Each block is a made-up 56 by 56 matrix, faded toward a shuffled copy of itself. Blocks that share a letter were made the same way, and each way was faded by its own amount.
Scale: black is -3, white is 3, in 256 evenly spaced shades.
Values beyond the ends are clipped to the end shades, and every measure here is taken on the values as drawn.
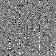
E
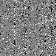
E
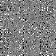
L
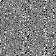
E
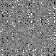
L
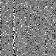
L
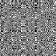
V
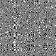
L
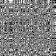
V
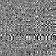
V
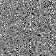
E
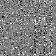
L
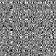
V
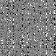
L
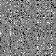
L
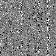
E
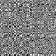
V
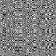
V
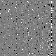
L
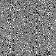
E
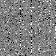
E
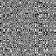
V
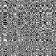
V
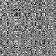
V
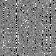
L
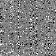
L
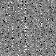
E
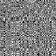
V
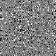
L
